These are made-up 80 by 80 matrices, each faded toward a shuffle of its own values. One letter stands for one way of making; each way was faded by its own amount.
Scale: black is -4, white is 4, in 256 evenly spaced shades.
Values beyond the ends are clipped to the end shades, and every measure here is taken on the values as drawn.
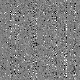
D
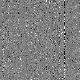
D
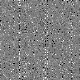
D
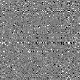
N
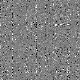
D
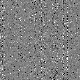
D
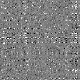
N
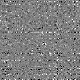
N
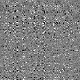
N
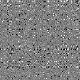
N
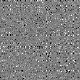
N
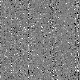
D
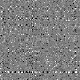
N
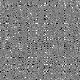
N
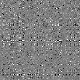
N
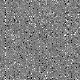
D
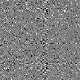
N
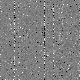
D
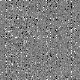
D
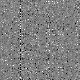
D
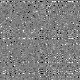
N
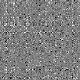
N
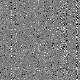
D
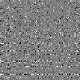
N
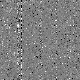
D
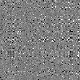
N
